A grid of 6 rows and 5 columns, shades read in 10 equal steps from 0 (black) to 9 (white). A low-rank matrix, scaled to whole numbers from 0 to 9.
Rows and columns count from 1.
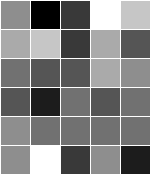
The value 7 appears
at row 1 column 5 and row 2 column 2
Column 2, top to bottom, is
0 7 3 1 4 9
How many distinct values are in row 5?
2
